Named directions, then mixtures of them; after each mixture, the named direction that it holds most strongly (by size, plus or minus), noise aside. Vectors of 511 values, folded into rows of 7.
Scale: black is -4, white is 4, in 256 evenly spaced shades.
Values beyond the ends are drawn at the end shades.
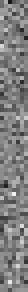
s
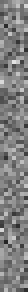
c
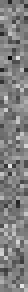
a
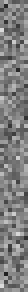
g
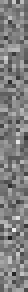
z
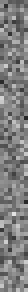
c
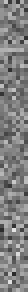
z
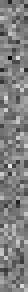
a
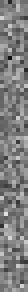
a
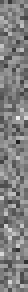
s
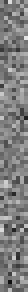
s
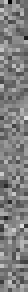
s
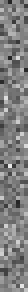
a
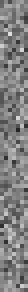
c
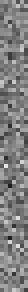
z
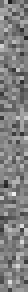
s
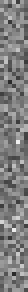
z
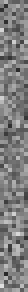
g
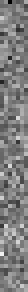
a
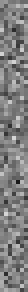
g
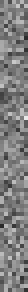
c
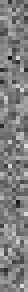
a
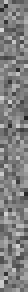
g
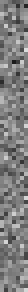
c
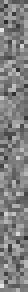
g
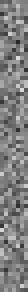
c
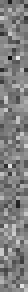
a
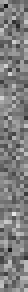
g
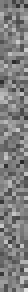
c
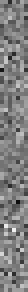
z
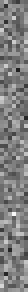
g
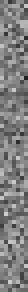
s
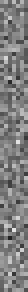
z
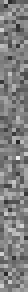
g
